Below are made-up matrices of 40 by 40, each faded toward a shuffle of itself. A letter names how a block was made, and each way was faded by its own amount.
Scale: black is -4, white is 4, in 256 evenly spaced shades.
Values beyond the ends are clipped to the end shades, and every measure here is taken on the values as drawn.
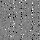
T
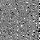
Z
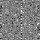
Z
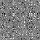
Z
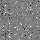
T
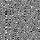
Z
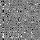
Z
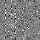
Z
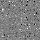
T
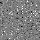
T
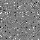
T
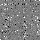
T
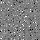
T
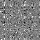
Z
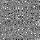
Z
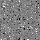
T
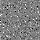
T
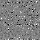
T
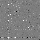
T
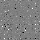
T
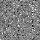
Z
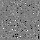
T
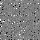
T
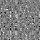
Z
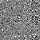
Z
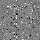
T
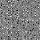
Z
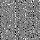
Z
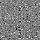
Z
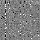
Z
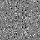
Z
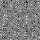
Z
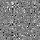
Z
